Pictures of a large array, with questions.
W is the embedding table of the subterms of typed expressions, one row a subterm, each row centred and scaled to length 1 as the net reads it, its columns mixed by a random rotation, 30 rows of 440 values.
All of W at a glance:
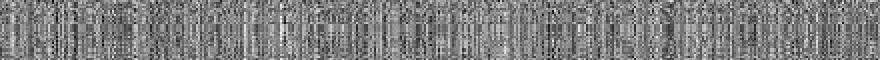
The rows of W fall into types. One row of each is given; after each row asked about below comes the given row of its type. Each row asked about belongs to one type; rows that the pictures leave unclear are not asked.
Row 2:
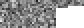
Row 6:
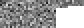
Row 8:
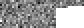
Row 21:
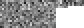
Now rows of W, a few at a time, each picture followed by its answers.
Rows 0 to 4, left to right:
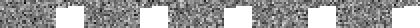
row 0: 21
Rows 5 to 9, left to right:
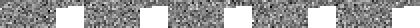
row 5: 6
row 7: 21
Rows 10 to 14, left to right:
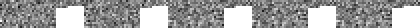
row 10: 8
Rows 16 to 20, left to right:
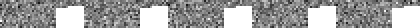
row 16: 8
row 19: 2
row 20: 8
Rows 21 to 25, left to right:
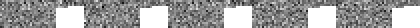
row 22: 8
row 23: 21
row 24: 6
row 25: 6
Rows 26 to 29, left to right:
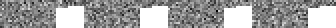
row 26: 21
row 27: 2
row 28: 6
